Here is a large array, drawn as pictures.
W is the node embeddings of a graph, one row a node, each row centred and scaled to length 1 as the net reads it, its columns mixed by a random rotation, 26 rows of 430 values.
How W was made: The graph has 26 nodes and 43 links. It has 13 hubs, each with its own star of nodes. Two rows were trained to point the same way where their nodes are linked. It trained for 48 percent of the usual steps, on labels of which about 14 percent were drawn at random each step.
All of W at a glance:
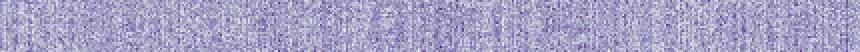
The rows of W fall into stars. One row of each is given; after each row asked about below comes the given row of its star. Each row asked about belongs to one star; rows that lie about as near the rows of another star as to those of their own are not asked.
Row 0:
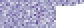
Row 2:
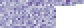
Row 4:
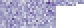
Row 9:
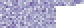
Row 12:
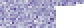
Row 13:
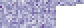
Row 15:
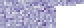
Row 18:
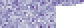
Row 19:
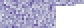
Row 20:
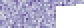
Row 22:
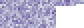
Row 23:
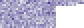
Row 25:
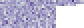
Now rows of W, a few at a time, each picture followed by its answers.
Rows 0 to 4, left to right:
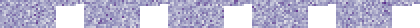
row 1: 25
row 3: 13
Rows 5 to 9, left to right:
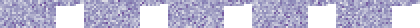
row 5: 9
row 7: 12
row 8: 2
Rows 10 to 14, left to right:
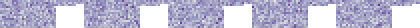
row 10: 4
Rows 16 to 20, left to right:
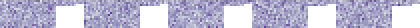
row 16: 19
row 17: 20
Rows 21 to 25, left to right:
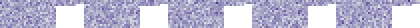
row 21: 0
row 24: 22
